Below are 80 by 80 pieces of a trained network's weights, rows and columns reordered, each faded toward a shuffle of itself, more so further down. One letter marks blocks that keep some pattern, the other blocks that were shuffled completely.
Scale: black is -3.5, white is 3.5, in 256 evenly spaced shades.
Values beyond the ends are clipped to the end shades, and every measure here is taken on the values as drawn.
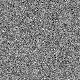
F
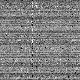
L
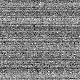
L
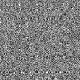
L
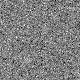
F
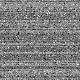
L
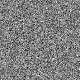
F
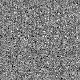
L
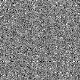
L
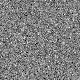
F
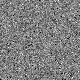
F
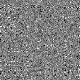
L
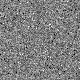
F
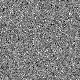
F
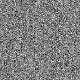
L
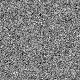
F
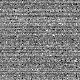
L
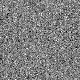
L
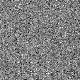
L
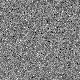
F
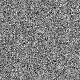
F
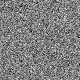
F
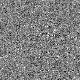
L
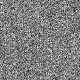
L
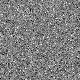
F
